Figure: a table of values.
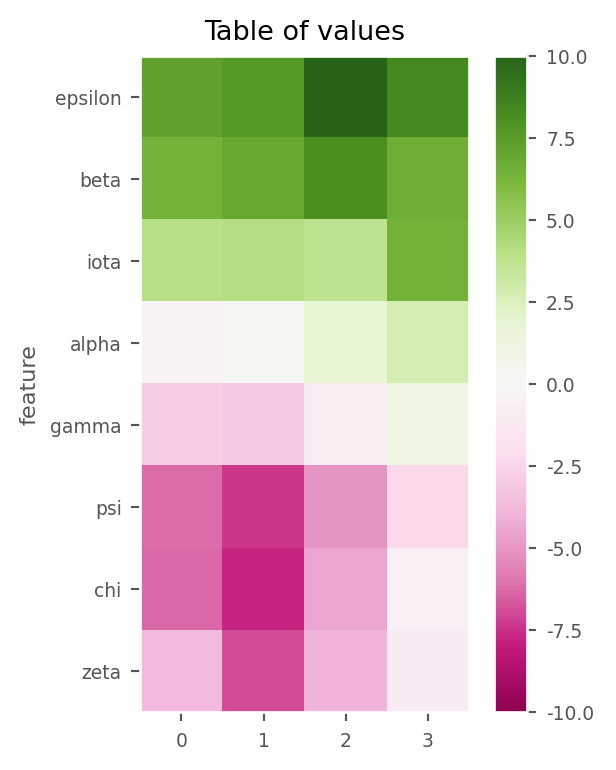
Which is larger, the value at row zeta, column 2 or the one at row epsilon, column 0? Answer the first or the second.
the second
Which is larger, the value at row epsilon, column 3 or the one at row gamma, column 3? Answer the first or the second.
the first
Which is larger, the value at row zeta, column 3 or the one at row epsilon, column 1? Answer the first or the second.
the second
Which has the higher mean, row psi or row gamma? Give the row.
gamma
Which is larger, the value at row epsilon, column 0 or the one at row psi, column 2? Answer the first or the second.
the first
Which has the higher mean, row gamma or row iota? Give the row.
iota
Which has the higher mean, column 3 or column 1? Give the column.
3
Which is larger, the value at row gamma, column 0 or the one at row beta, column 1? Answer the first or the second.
the second
